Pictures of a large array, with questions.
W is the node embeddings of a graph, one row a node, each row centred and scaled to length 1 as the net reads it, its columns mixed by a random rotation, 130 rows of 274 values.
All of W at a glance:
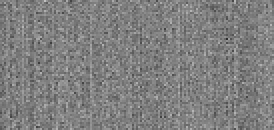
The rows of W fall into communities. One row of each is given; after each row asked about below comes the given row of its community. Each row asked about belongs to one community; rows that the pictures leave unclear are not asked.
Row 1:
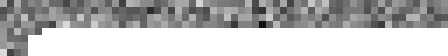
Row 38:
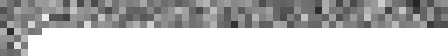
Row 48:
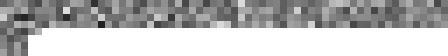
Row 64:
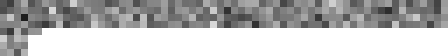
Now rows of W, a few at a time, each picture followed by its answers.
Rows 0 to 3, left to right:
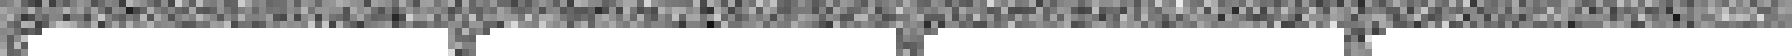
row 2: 1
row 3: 38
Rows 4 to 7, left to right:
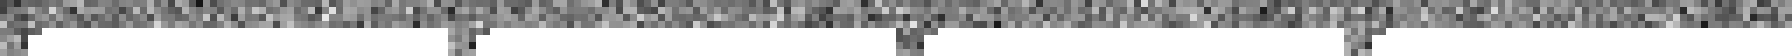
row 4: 48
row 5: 1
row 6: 1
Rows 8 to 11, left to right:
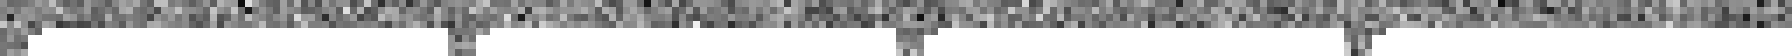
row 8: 38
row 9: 64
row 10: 64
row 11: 1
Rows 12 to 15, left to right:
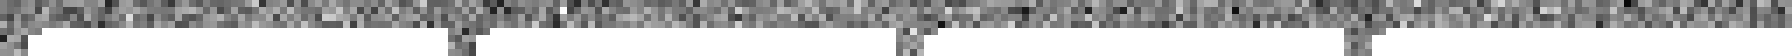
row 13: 48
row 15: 64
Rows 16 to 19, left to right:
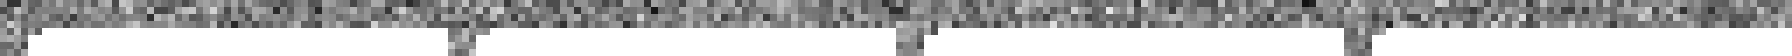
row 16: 38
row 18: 38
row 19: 1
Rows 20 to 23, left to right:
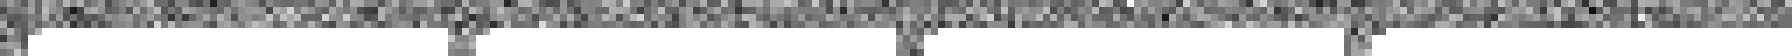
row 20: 48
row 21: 64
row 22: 64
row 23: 38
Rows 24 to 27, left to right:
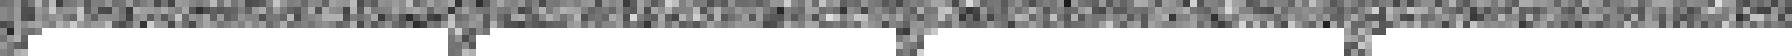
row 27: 38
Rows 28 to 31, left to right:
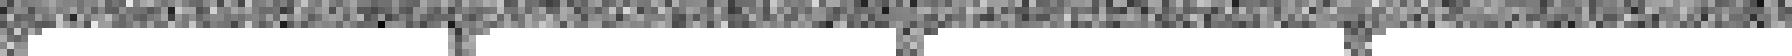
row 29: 64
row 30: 38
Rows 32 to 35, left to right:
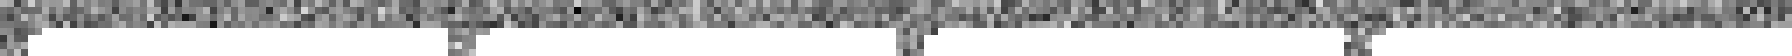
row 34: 38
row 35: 64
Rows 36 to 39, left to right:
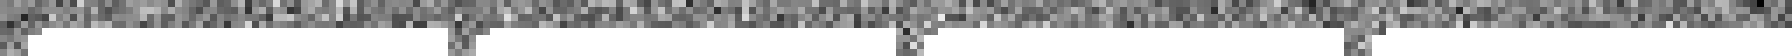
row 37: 64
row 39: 38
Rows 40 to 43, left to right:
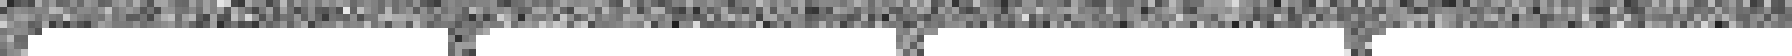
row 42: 64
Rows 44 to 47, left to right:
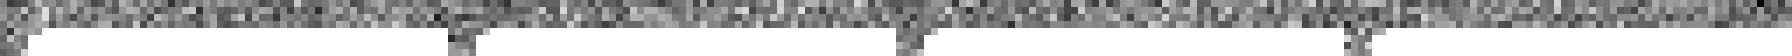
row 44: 38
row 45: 48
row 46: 48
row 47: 64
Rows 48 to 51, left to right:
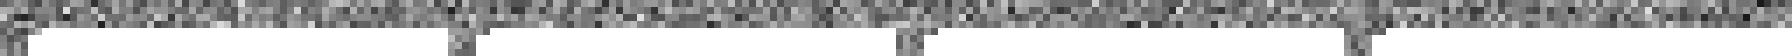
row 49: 1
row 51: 1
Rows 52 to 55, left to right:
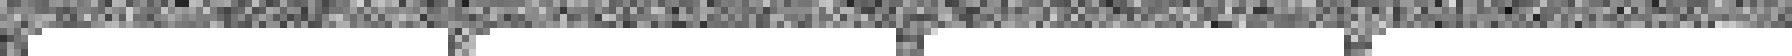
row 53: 38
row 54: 48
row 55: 38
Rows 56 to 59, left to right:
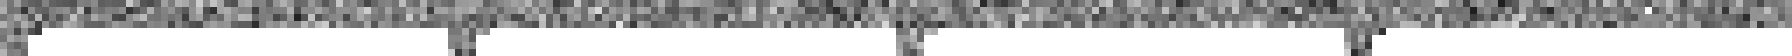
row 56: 1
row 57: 64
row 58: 64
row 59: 1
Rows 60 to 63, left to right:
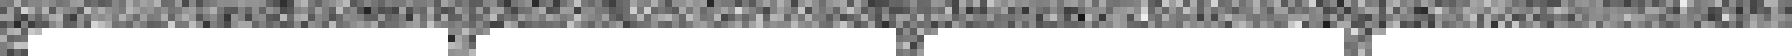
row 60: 64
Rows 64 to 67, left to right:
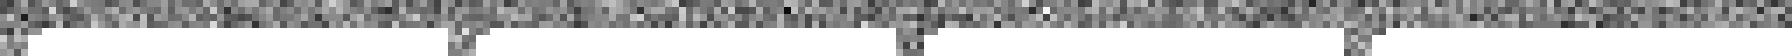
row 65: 64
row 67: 38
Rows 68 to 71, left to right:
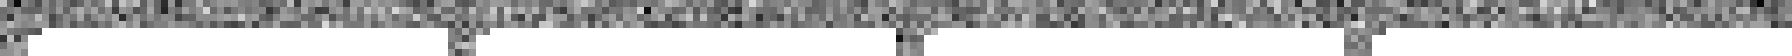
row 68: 38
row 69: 38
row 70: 48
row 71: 38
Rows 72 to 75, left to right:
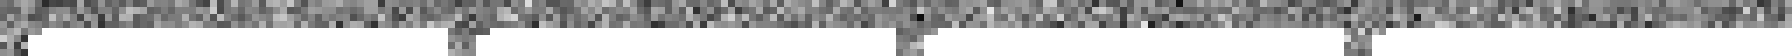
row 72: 64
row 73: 64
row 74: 64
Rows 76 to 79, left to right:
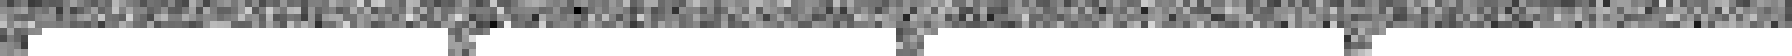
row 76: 48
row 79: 48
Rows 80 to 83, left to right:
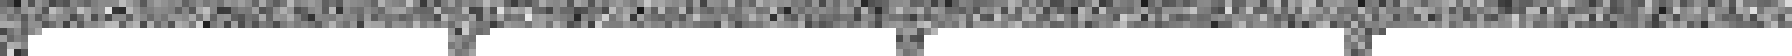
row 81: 1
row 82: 48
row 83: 38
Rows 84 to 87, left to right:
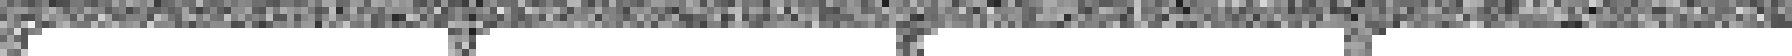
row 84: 1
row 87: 38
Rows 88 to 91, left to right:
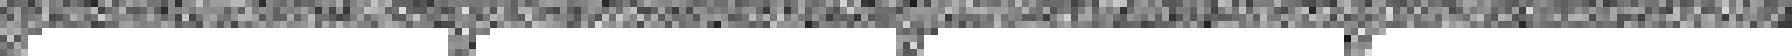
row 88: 38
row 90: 38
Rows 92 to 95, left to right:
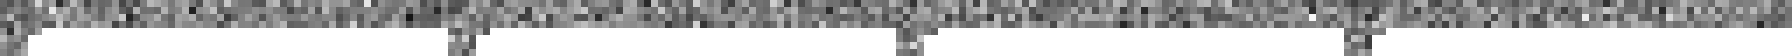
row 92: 64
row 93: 64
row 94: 38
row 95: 48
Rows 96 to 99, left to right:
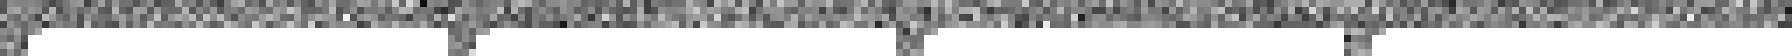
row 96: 48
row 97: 48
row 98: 1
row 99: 48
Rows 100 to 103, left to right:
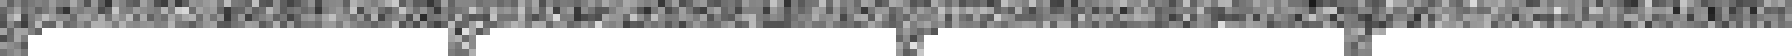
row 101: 38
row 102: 38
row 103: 64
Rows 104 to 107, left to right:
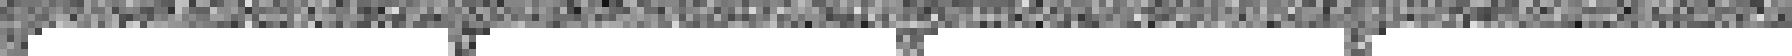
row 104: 1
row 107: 38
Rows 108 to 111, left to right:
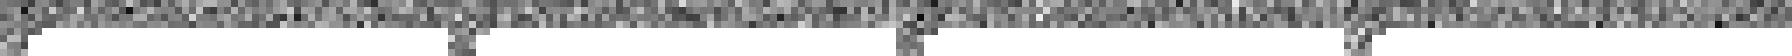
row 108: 1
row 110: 64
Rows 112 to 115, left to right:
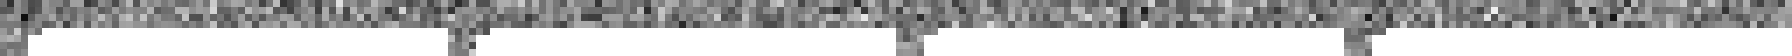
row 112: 64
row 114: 64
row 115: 64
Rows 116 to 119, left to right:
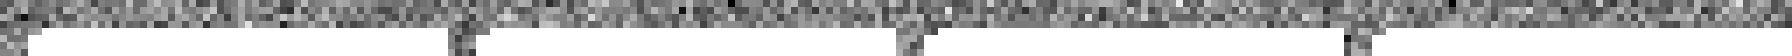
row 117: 64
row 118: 1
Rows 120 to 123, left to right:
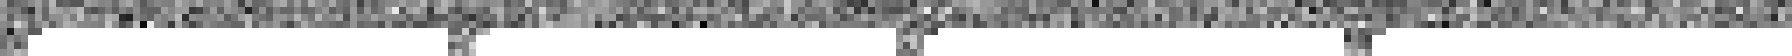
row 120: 1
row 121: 64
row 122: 38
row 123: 48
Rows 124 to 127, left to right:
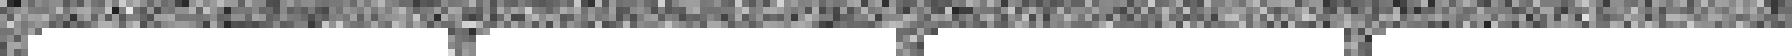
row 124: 38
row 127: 48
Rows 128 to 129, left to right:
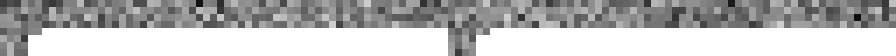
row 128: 64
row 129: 64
